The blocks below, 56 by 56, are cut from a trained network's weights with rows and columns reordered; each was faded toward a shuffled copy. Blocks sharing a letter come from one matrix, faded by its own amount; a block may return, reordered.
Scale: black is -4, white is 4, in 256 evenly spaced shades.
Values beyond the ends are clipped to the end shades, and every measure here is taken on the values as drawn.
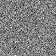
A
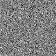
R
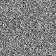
A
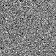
A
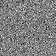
R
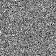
R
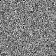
A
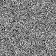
A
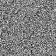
A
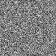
A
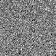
A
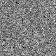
A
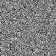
A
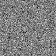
R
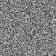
R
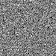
A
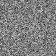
A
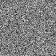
R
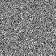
R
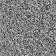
A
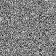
R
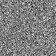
R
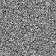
A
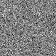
A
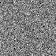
A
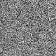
A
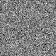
A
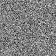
A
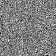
R
